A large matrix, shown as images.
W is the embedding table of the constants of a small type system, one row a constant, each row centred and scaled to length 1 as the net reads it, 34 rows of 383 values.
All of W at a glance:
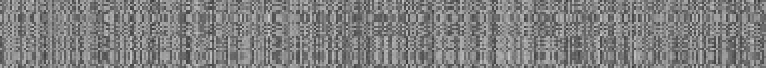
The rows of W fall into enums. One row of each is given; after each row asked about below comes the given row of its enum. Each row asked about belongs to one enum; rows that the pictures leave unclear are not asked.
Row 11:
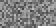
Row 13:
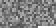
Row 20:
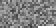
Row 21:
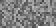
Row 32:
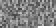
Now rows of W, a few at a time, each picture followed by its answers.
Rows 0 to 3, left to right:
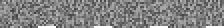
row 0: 20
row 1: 32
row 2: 11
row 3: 32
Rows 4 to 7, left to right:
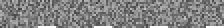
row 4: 32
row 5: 21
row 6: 11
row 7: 13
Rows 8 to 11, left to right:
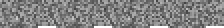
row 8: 13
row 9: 13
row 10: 13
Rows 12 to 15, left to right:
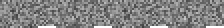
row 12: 20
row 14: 20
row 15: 13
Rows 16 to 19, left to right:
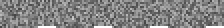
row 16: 32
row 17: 13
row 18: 11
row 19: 21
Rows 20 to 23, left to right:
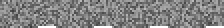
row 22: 11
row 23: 21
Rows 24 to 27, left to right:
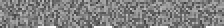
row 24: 32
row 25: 21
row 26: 11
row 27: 11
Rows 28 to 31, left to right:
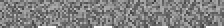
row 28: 11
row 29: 11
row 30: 21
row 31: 21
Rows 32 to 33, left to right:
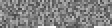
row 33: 13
